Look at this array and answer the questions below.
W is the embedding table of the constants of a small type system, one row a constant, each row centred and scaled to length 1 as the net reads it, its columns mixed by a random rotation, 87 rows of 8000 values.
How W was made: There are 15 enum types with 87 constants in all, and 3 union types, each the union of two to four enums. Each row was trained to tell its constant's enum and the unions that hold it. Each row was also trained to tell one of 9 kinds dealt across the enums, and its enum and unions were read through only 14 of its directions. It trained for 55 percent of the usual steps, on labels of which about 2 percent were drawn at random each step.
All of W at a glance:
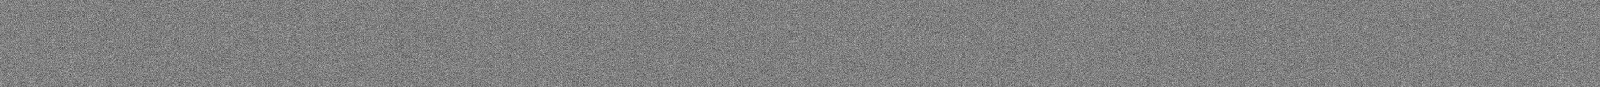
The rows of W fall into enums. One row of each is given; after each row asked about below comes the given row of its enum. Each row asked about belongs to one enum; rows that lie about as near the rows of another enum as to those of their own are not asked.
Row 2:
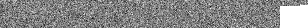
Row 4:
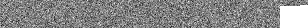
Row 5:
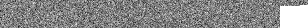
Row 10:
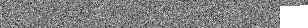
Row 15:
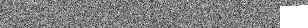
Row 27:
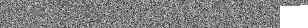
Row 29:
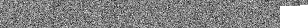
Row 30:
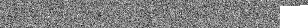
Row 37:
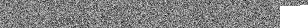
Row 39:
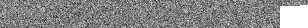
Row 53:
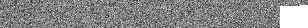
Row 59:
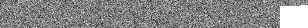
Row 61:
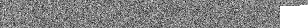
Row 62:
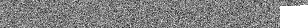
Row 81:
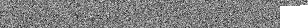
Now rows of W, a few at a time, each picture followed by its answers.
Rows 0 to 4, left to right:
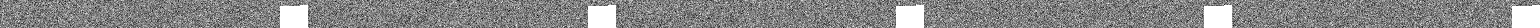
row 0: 59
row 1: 81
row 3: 61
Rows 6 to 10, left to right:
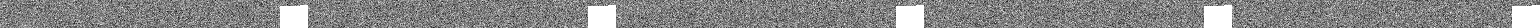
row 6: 62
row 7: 10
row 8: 39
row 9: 61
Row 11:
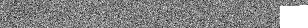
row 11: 62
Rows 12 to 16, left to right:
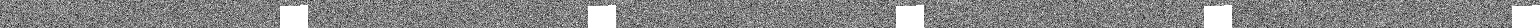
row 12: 81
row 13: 59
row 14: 2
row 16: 81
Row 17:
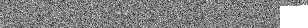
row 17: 15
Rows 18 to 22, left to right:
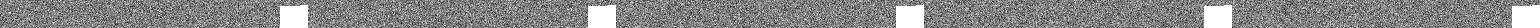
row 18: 4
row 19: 5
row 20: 29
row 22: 29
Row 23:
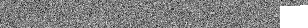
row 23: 62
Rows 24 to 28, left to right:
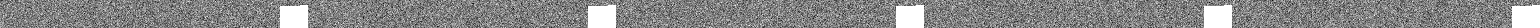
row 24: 5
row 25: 39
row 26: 29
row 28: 29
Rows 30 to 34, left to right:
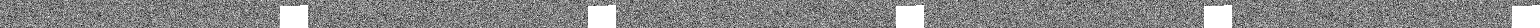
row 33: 5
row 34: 30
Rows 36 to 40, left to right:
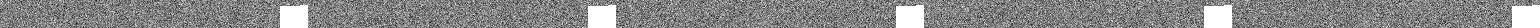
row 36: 39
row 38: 81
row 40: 2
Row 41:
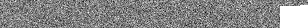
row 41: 61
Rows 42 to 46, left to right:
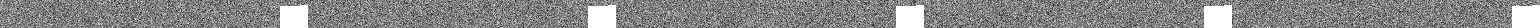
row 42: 29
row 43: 59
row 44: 2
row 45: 81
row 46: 62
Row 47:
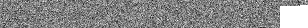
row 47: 2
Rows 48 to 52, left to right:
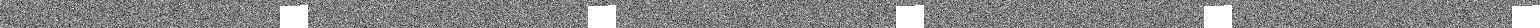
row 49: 27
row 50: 37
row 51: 62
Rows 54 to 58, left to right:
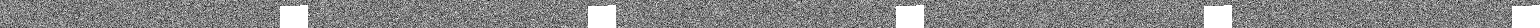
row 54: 39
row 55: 10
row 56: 61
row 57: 10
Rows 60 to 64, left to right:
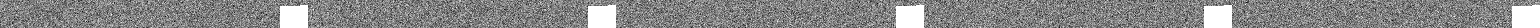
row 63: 5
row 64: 59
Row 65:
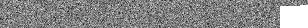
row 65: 4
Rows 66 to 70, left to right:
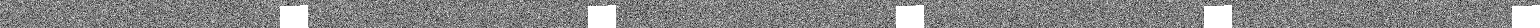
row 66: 59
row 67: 5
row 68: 62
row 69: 39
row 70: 30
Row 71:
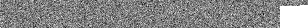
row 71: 5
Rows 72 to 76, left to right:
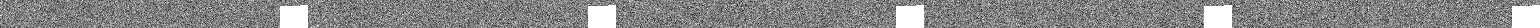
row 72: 10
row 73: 61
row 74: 4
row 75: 53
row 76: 15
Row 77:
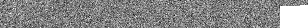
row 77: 10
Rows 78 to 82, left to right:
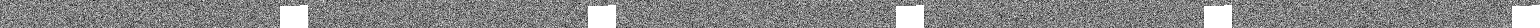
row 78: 37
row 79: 2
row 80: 39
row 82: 29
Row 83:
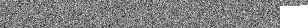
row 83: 2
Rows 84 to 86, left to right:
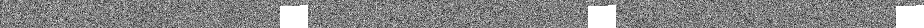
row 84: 59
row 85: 81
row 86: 15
